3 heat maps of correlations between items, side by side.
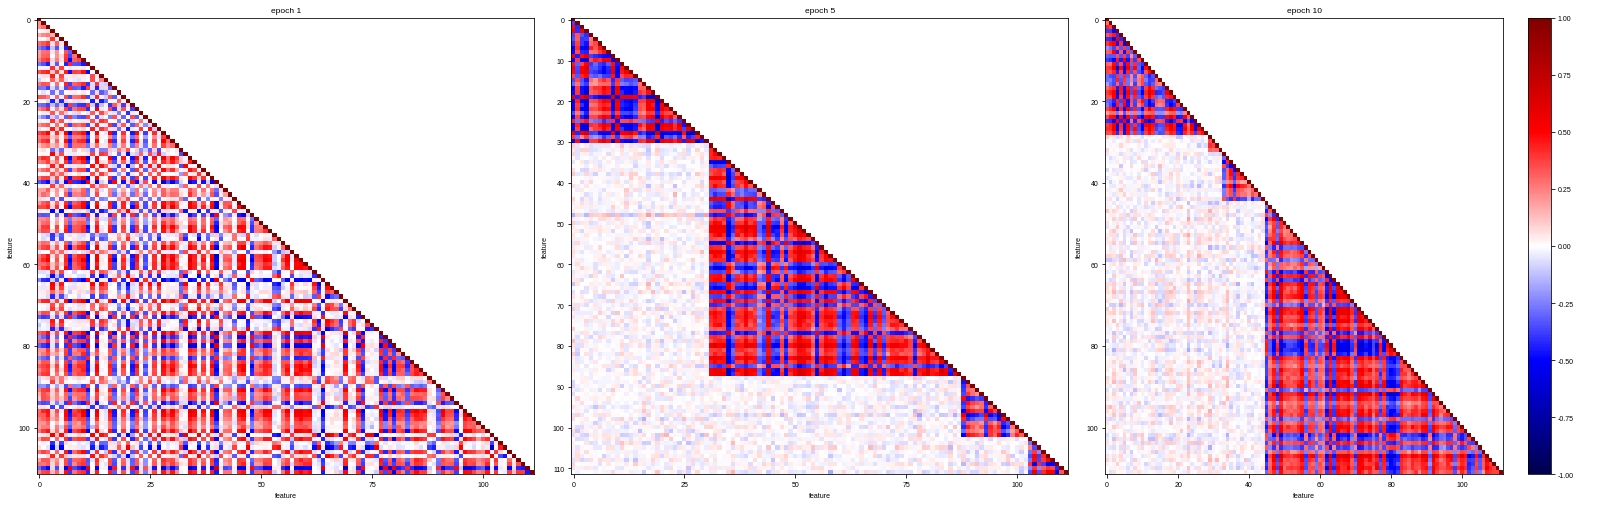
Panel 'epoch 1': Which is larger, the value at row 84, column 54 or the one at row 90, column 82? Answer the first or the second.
the first
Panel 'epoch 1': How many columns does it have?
112
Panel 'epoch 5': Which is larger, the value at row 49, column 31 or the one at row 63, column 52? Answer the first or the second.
the second
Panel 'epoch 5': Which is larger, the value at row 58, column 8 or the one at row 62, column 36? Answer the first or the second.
the second
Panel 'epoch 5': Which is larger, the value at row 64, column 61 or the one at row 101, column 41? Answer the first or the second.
the second
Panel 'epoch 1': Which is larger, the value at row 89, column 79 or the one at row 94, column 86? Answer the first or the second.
the first
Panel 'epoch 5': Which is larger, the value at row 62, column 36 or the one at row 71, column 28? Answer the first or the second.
the first
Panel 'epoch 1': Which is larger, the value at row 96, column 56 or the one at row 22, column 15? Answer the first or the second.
the first
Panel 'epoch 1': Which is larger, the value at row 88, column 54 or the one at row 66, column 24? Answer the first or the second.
the second
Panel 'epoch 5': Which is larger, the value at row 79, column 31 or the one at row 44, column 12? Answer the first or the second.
the first
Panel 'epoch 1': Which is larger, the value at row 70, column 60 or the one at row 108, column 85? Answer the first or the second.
the second
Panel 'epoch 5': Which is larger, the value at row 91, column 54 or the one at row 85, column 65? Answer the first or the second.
the second
